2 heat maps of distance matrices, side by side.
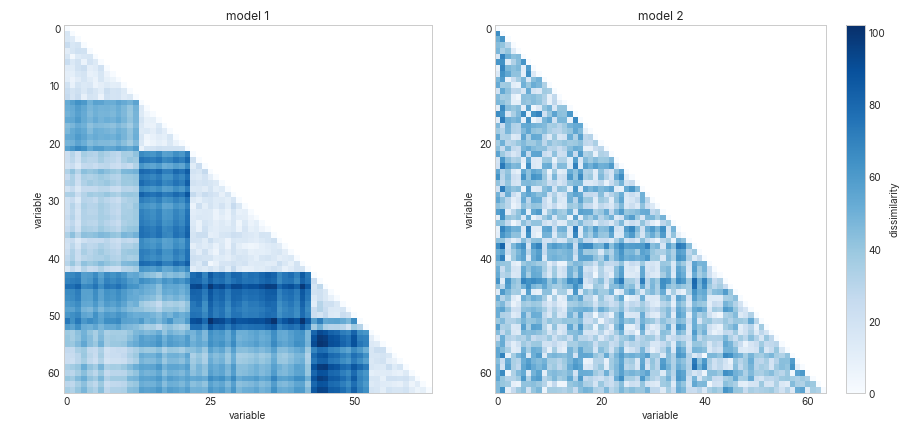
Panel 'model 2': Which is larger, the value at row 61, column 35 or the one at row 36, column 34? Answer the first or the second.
the first
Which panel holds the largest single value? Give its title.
model 1
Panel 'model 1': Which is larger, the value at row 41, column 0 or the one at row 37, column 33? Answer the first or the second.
the first
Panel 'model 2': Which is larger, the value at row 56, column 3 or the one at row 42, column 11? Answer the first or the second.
the second
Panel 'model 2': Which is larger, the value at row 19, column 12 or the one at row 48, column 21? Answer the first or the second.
the second
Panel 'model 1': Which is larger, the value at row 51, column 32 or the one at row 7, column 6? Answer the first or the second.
the first
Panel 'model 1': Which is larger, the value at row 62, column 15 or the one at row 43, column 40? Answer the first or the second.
the second
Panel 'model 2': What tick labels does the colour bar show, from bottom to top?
0, 20, 40, 60, 80, 100
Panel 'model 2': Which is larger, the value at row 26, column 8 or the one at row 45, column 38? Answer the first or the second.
the second
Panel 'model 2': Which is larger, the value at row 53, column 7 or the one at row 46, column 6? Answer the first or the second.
the second
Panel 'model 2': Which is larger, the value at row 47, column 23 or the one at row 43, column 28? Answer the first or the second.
the second
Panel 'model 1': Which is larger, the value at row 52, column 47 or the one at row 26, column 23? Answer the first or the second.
the first
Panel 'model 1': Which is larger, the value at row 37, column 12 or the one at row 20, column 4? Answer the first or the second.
the second
